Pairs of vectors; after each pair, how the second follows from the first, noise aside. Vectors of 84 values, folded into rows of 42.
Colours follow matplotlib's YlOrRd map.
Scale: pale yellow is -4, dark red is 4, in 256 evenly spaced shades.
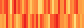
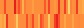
partly zeroed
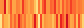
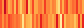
wrapped around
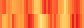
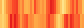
wrapped around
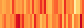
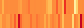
partly zeroed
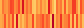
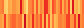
wrapped around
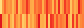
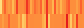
partly zeroed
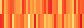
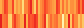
wrapped around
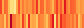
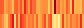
wrapped around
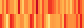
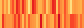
wrapped around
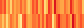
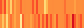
partly zeroed
